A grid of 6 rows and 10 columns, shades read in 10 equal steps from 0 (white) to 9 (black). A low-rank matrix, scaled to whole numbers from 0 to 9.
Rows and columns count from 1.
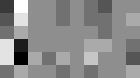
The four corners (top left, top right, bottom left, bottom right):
7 4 5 3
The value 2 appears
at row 5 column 7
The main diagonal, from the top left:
7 1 4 4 3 4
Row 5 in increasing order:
1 2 3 3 4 4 4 5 6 9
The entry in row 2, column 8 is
5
